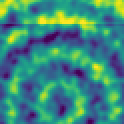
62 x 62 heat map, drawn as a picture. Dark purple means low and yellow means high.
On average the colour sits 50% of the way up the scale. A horizontal seam about 20% of the way down splits the table, and the top part is higher. There are no lone odd cells. Concentric rings centre on the bottom middle.
